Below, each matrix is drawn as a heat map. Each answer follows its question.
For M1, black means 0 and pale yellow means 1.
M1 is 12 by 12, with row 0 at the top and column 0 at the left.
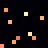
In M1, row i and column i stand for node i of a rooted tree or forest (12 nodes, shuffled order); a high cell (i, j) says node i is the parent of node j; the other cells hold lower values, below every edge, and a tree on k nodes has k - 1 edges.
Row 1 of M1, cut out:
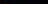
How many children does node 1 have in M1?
0
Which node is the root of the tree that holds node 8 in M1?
9
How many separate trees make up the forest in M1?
3
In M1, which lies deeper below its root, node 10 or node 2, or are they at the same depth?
node 10
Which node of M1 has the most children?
9
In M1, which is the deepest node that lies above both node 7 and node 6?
9
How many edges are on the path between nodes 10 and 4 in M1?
1
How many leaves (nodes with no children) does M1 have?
4
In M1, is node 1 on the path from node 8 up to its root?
no
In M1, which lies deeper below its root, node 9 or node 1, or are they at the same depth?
node 1
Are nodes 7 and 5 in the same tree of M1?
no
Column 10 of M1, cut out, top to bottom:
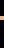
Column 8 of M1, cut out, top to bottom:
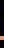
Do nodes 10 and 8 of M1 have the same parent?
no
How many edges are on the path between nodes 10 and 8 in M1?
3
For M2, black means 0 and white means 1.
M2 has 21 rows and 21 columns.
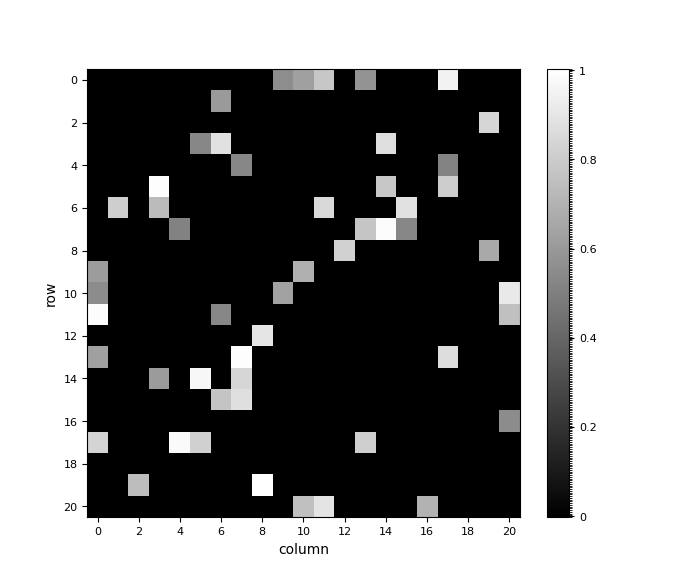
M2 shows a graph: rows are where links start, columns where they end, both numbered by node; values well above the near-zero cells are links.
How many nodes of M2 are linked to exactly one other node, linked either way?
4
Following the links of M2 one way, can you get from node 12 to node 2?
yes
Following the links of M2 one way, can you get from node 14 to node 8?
no
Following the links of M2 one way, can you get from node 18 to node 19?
no
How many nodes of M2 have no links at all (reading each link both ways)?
1
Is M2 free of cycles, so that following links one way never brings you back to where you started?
no
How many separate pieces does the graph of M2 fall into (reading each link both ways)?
3
